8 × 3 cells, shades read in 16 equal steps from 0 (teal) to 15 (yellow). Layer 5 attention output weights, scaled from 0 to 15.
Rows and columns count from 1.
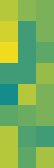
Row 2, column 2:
3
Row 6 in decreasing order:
7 6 5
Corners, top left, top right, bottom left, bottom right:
11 7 11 10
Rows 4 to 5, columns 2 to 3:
3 9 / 11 7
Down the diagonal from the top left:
11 3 5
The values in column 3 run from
3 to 10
